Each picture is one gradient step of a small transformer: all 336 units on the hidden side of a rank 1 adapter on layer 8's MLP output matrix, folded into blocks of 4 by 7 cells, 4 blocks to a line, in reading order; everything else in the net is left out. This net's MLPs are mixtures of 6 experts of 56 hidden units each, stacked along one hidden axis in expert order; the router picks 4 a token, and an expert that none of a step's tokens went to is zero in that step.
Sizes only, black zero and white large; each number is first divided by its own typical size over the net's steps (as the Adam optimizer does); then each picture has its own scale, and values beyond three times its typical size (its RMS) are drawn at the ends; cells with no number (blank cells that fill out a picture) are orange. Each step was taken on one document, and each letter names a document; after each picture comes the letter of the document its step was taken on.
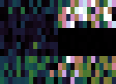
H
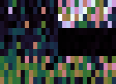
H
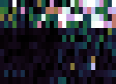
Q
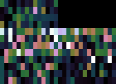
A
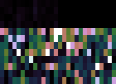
A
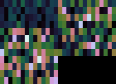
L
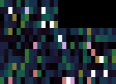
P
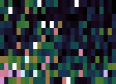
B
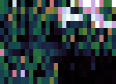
Q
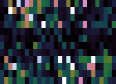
B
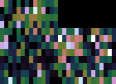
A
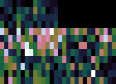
A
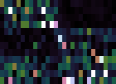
P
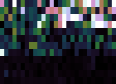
Q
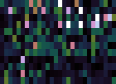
B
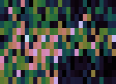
L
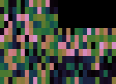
A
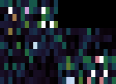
P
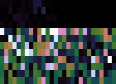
A
